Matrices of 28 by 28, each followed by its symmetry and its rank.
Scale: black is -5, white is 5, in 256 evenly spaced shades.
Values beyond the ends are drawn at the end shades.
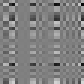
neither, rank one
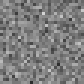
neither, full rank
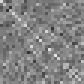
symmetric, full rank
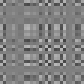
symmetric, rank one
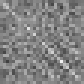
symmetric, rank five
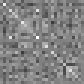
symmetric, rank five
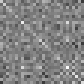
symmetric, rank five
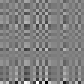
neither, rank one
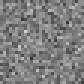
neither, full rank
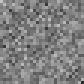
symmetric, full rank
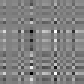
neither, rank one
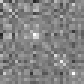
symmetric, rank five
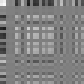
symmetric, rank one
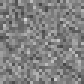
neither, full rank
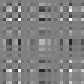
symmetric, rank one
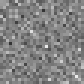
symmetric, full rank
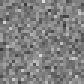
neither, full rank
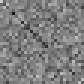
symmetric, full rank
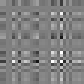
symmetric, rank one
